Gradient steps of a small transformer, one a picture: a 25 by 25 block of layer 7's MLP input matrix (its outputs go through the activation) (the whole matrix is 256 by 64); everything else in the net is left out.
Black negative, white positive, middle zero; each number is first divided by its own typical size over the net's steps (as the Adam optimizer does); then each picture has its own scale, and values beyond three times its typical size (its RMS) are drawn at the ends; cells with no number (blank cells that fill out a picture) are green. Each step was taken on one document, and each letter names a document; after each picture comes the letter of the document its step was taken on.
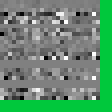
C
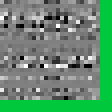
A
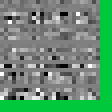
C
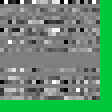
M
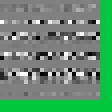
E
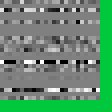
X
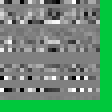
M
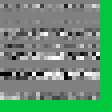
E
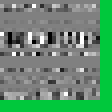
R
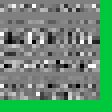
R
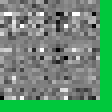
C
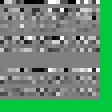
X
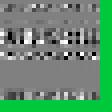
R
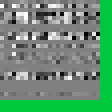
E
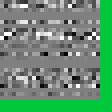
E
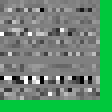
C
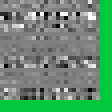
A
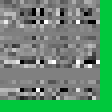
A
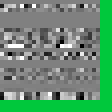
R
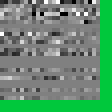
C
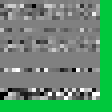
M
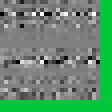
A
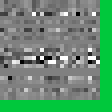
A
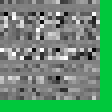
C
